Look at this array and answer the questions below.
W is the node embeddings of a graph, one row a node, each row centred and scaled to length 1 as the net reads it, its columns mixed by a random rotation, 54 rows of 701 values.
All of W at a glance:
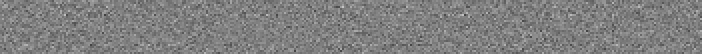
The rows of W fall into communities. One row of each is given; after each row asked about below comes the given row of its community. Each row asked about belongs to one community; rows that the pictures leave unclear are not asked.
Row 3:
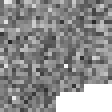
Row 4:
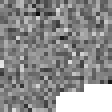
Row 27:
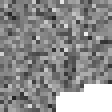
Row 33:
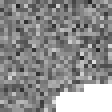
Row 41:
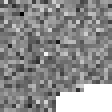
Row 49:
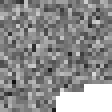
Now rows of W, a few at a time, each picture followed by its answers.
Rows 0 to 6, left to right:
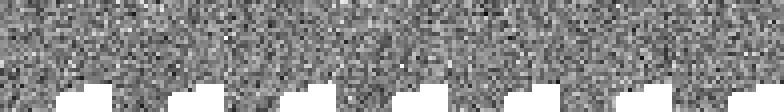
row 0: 4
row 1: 41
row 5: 33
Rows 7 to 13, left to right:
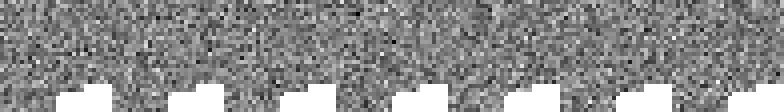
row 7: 4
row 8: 27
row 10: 41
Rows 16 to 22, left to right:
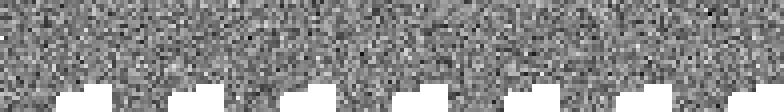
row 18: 3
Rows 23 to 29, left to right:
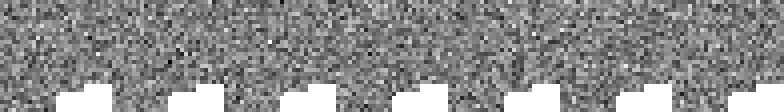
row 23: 27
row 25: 4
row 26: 41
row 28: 3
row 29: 49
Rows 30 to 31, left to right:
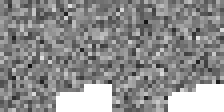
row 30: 27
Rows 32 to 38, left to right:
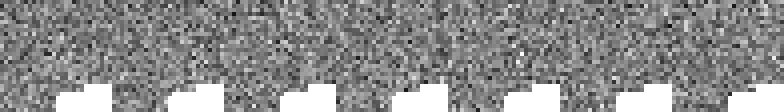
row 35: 33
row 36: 4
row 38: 41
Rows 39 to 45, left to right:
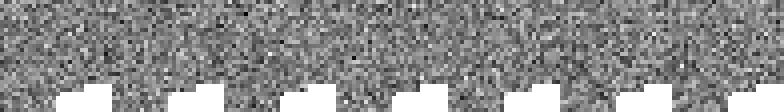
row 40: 33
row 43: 27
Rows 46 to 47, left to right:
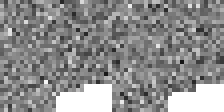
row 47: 49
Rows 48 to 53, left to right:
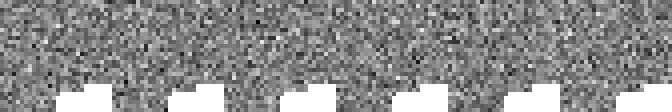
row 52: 41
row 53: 4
